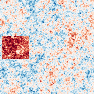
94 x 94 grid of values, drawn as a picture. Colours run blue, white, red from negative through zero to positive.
In the middle left lies a patch that is higher than the rest. No overall slope runs across the table. Overall the values sit about 50% of the way up the scale. The ninth with the highest average is the middle left. The texture is blotchy.
